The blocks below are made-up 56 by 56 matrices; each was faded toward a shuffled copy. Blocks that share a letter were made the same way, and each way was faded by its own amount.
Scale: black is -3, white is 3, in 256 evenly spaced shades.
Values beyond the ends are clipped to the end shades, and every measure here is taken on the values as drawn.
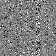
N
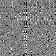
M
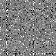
M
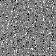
N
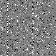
N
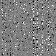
N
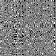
M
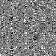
M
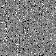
N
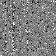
N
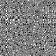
M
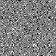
M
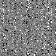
N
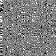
M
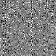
M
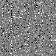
N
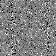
N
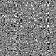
M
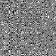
M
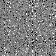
N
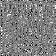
M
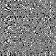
M
